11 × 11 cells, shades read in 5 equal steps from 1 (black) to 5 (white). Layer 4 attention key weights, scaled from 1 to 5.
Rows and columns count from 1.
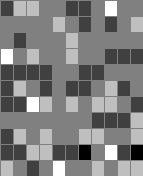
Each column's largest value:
5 4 5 4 5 4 4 4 5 4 4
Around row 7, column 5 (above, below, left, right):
3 3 4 4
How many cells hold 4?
25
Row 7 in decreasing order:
5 4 4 4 4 3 3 3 2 2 2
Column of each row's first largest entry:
9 5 6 1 5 2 3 11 2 9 5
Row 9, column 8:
4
